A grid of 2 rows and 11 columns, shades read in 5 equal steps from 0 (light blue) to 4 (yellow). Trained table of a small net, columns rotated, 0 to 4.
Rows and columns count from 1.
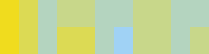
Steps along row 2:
down down up same down down up same down up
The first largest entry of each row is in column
1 1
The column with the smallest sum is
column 7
